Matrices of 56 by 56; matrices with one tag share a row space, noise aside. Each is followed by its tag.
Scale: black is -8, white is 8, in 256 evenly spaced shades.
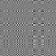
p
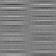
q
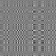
p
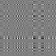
p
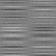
q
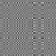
p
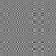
p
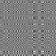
p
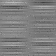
q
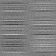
q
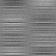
q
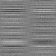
q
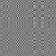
p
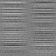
q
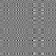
p
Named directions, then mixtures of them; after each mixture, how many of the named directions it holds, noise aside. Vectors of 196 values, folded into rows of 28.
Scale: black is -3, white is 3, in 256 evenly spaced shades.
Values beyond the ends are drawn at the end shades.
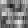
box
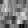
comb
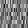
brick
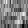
three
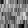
three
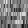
three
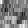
one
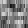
one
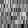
two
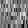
two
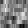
one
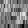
two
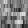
three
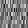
one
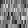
three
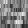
three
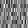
one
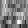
three
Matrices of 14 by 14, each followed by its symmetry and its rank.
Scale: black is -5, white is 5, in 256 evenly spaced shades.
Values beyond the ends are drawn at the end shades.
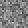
antisymmetric, full rank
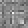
symmetric, rank three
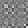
symmetric, rank three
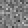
neither, full rank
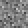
antisymmetric, full rank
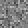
antisymmetric, full rank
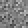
antisymmetric, full rank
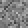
neither, full rank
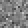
antisymmetric, full rank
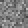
neither, full rank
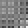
symmetric, rank one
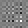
symmetric, rank one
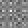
symmetric, rank two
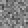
neither, full rank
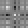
symmetric, rank one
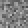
antisymmetric, full rank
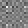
symmetric, rank two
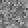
neither, full rank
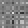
symmetric, rank two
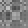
symmetric, rank two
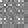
symmetric, rank three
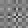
symmetric, rank one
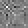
symmetric, rank three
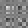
symmetric, rank two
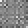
symmetric, rank three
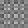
symmetric, rank one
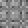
symmetric, rank two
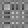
symmetric, rank one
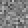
neither, full rank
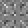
symmetric, rank three
